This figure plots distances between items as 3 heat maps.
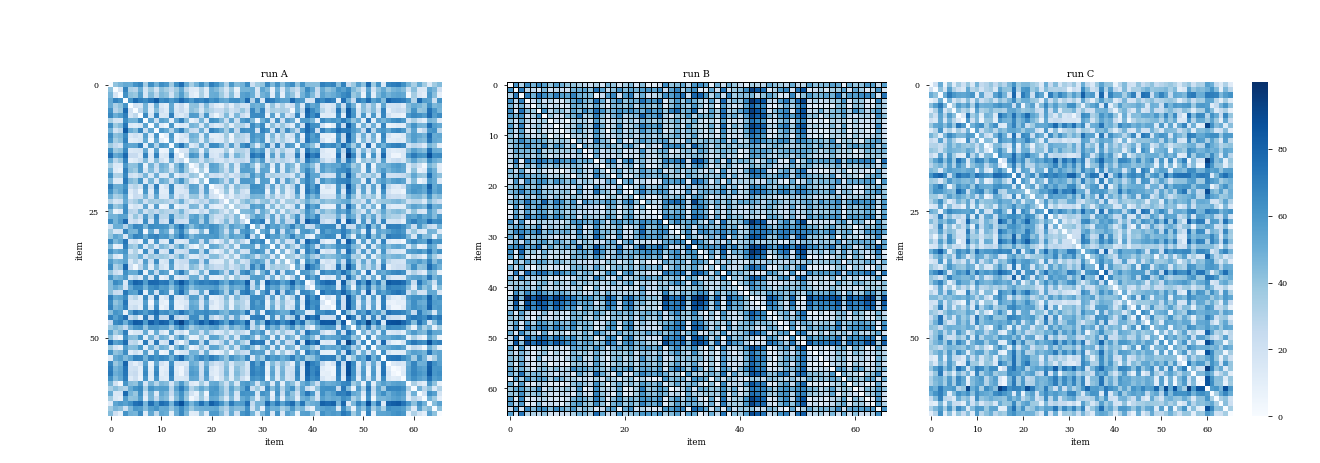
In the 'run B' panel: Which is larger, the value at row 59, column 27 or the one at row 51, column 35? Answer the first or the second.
the second
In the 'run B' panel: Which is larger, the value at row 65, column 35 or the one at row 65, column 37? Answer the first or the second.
the second
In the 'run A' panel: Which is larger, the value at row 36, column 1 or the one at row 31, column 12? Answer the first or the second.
the second
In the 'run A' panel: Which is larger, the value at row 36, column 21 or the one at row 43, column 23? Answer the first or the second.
the second
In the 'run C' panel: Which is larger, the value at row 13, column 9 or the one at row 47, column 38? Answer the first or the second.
the second
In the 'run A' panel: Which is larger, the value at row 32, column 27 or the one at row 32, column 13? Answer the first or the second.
the first
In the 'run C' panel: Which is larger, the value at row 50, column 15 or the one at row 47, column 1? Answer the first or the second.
the first
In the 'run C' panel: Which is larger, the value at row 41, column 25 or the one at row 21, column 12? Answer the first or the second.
the first
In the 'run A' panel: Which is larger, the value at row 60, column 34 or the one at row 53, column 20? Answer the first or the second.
the first
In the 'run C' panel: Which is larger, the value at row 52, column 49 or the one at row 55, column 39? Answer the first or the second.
the second
